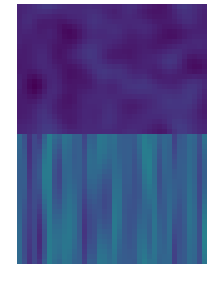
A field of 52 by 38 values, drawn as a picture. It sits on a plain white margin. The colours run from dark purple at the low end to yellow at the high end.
The table splits into 2 rows of 1 panel. Panel 1,1: very low, blotchy, faint in contrast. Panel 2,1: low, streaked downward.
